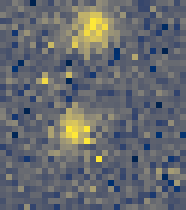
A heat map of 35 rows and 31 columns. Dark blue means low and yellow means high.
Histogram: skewed, a long tail of high values. Ninth with the highest average: top middle. Mirror symmetry: none. Bumps: two.
